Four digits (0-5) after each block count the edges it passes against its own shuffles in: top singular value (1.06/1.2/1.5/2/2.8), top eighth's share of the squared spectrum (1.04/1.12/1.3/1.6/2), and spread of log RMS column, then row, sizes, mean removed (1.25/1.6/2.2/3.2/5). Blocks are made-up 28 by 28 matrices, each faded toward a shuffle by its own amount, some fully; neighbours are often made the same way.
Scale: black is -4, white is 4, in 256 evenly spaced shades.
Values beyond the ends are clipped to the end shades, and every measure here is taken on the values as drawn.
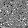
0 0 0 0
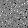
0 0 0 0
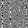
2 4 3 0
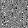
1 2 2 0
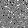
0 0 0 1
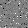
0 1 0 0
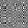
4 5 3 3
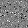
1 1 0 0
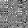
4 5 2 2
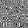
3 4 2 1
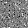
1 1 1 0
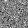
0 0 0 0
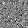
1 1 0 0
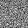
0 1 0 0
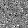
0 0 0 0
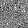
2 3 1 1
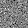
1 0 0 0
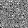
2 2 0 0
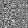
3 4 2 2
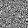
2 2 0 0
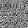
3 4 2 1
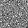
1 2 0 0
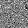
2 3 1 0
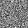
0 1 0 0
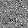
2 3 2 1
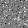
1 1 0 0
